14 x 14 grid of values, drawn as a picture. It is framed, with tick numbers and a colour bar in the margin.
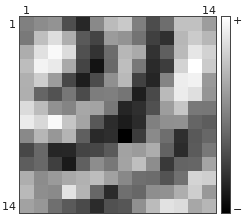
The ninth with the lowest average is the centre. There is no overall slope. Rings spread out from the top left.
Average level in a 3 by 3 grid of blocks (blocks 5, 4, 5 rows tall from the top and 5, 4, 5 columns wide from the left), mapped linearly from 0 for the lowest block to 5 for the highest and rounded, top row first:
5 3 4 / 5 0 3 / 3 3 4
